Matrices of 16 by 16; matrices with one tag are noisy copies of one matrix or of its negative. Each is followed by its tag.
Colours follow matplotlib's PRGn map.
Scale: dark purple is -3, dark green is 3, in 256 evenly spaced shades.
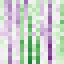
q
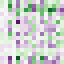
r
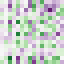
r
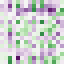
r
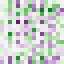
r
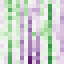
q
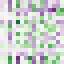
r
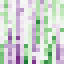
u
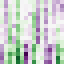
u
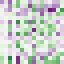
r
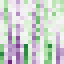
u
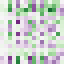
r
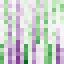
u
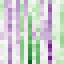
q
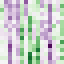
q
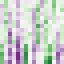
u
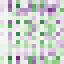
r
